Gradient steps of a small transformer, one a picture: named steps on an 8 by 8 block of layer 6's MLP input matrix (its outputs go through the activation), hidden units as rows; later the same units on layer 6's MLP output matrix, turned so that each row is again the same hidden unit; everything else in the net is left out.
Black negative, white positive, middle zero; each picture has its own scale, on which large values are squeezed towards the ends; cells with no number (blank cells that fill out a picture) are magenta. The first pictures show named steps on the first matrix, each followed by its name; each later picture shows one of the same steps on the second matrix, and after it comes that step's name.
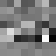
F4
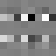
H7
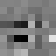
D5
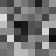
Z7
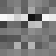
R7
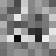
F4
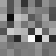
Z7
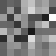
H7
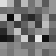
Z7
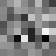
F4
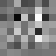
R7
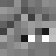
F4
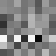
D5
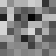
R7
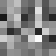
H7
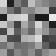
R7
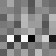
D5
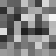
R7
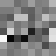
F4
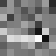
F4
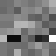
D5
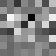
Z7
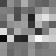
Z7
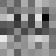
H7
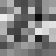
R7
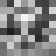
R7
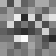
Z7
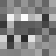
H7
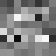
Z7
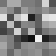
Z7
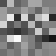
Z7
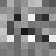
Z7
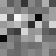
Z7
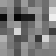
H7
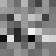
F4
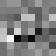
F4
